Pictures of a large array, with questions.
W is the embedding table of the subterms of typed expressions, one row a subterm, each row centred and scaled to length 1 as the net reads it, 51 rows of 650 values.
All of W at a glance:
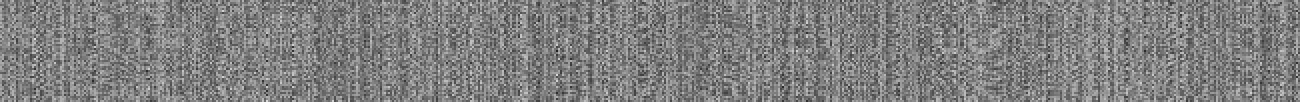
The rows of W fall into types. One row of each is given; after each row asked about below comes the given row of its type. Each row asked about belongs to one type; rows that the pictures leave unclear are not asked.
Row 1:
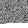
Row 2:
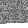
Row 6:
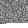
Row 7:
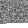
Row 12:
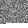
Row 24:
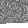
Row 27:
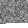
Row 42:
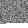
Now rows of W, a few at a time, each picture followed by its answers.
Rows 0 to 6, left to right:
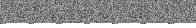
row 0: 6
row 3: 12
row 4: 6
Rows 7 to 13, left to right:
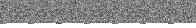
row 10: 2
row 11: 7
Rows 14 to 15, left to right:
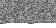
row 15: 7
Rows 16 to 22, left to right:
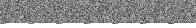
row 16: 1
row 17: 42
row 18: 7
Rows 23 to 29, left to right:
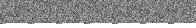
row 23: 27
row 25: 24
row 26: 6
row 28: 12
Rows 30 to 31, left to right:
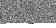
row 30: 42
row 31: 7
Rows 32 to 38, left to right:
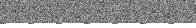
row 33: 42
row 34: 12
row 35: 24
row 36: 2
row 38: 42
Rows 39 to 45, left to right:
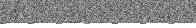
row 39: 7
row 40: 6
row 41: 2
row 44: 12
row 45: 42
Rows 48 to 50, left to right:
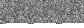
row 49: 27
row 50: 12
